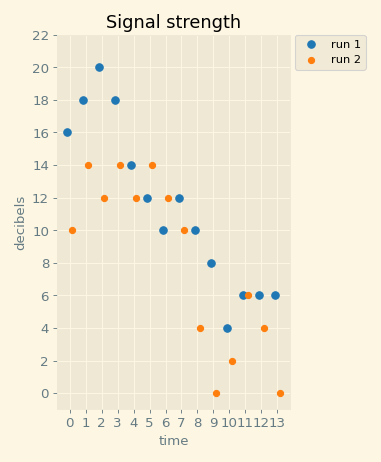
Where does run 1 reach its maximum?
2
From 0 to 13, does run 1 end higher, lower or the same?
lower
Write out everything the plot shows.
Title: Signal strength
x-axis: time, ticks 0 1 2 3 4 5 6 7 8 9 10 11 12 13
y-axis: decibels, ticks 0 2 4 6 8 10 12 14 16 18 20 22
Legend: run 1, run 2
Values:
run 1: 16 18 20 18 14 12 10 12 10 8 4 6 6 6
run 2: 10 14 12 14 12 14 12 10 4 0 2 6 4 0
